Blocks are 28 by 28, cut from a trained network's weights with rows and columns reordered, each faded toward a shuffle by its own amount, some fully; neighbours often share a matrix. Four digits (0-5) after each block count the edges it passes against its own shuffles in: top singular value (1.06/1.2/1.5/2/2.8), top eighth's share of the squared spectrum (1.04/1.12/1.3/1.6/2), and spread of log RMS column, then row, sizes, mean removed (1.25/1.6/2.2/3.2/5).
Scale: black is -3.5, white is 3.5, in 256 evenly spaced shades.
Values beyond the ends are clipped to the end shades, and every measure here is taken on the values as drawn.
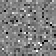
0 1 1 0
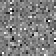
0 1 1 0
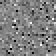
1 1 1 0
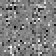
2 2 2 0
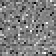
0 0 0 0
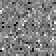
0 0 0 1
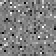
0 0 0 0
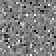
0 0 0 0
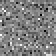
0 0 0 0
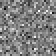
0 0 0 0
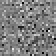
1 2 2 0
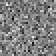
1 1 0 0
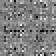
2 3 3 1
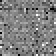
2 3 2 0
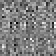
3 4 1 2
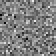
0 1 0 0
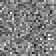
0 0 0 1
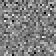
1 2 1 1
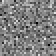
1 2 0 0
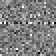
2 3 1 1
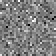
0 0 0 1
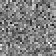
1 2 0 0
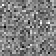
2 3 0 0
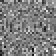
2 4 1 1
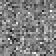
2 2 0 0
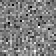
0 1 0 0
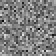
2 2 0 0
